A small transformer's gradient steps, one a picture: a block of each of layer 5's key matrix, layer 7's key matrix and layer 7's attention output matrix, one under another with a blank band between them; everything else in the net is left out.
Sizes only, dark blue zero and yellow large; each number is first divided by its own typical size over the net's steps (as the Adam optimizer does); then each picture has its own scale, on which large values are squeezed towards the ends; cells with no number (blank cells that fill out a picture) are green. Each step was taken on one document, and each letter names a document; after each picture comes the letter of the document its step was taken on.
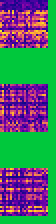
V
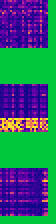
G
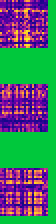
V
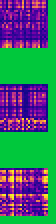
G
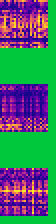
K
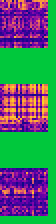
K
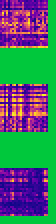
G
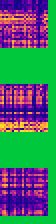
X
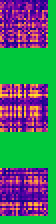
V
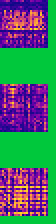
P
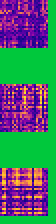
X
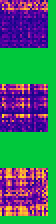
P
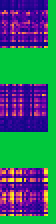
G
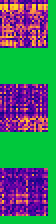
P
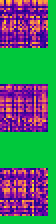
K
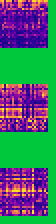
K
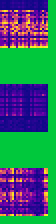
G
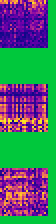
P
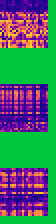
X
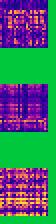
P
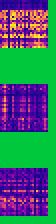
K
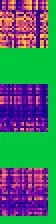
X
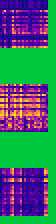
G
